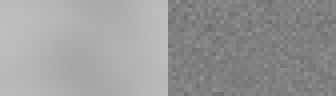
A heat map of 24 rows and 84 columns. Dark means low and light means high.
The table splits into one row of 2 panels. Panel 1,1: high, smooth, faint in contrast. Panel 1,2: middling, fine-grained, faint in contrast.
